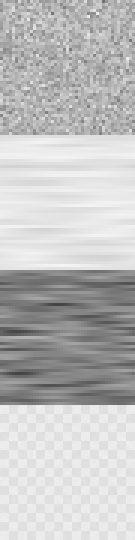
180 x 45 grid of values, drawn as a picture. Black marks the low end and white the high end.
The table splits into 4 rows of 1 panel. Panel 1,1: high, fine-grained. Panel 2,1: very high, streaked across, faint in contrast. Panel 3,1: middling, streaked across. Panel 4,1: very high, checkered, faint in contrast.
